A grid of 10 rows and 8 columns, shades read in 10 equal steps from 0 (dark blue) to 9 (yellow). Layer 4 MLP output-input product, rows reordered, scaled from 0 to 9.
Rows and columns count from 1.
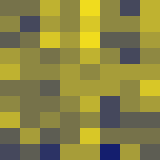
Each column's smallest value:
2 2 1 4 5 0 2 3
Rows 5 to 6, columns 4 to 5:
6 5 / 6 6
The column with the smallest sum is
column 6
